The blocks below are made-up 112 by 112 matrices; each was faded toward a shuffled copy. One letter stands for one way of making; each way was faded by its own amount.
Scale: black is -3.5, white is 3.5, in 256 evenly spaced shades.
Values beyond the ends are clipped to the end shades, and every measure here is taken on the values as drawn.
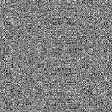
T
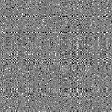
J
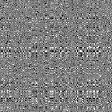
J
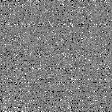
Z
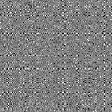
J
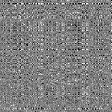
J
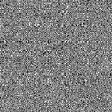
T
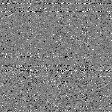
Z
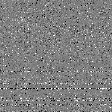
Z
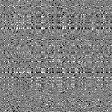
J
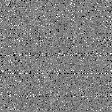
Z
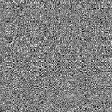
T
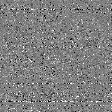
Z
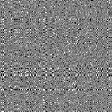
J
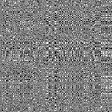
J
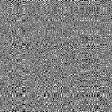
J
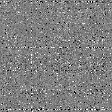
Z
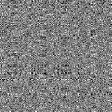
T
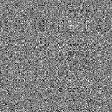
T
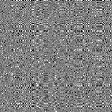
J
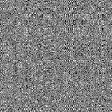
T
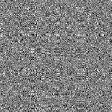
T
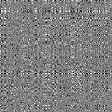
J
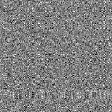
T
